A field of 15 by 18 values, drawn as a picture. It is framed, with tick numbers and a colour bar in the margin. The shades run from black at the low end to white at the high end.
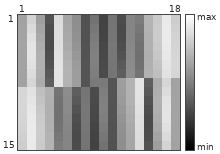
It looks the same turned upside down. Overall the values sit about 60% of the way up the scale. Streaks run downward. There is no overall slope.
